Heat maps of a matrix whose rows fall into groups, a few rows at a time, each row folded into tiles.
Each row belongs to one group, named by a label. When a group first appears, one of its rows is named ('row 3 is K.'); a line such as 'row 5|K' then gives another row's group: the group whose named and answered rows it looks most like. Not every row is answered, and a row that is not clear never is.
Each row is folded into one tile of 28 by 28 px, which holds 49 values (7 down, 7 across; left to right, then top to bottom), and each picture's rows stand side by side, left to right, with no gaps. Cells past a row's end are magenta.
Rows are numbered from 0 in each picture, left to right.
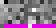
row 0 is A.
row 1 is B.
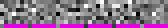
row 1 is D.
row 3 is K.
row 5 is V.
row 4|K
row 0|A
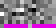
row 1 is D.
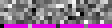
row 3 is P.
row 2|K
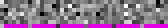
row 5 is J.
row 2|D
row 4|D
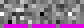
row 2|V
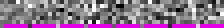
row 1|K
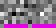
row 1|V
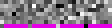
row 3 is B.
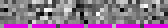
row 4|J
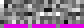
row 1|A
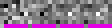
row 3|V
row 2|V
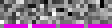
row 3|J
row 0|P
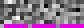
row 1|J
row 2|A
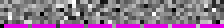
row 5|V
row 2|K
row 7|J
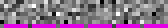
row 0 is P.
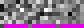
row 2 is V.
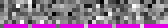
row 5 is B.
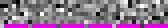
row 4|J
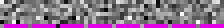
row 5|J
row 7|P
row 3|A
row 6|V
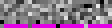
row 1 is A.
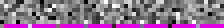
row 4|K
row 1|B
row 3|P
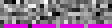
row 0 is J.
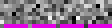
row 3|K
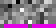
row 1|P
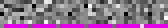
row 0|A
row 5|B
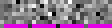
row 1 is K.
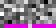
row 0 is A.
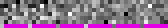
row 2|V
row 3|J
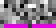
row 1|K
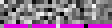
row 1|A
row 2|B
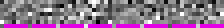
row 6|D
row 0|P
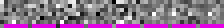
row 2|K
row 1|K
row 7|V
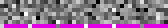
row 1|B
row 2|P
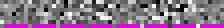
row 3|D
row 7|B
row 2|D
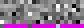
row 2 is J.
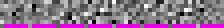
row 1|P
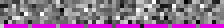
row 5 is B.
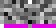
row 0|B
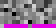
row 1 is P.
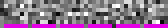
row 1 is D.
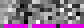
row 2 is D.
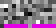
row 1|A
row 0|K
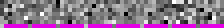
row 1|V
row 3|B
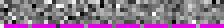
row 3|J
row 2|K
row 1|P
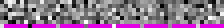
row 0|J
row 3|P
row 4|B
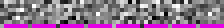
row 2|A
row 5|K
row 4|J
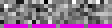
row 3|J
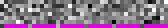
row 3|P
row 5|A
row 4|V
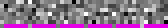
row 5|B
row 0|P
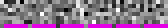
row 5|D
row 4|D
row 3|A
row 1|V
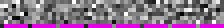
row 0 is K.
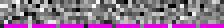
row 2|A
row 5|A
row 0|K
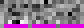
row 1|J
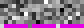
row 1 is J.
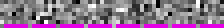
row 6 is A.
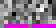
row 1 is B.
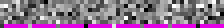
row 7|K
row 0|K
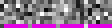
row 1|A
